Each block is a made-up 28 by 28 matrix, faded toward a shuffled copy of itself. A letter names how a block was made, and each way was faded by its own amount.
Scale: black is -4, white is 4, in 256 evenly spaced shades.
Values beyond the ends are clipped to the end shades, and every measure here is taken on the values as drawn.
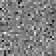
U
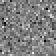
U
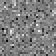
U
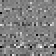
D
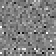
D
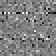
D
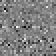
D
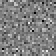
U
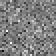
U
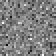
U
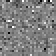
D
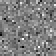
U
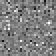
U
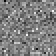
U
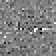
D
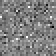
U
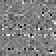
D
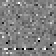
D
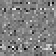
D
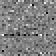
D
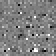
D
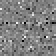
D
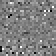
D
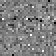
D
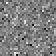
U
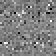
D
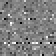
D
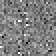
U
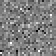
U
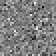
U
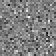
U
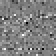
D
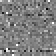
D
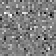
D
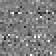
D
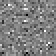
U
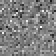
U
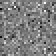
U
